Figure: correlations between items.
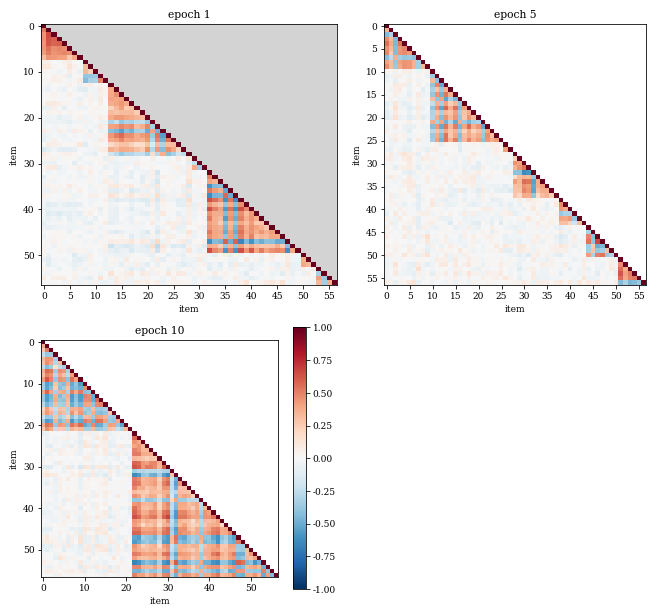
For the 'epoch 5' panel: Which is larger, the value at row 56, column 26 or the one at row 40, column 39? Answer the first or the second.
the second
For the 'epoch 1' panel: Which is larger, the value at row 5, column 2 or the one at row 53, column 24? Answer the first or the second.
the first
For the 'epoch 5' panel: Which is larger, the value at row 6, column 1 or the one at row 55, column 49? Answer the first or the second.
the first
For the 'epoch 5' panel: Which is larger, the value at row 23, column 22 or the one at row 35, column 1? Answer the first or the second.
the first
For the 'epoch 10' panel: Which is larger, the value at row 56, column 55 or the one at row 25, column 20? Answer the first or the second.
the second
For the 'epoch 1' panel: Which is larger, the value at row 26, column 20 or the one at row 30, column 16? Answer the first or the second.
the first
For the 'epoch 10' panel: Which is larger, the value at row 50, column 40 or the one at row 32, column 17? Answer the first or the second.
the first
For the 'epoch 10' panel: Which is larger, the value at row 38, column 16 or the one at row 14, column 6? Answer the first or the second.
the second
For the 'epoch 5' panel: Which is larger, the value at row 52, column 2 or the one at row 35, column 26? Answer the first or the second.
the first
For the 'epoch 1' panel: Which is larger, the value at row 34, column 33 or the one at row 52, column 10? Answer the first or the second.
the first
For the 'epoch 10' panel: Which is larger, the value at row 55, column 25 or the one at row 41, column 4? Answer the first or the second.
the second
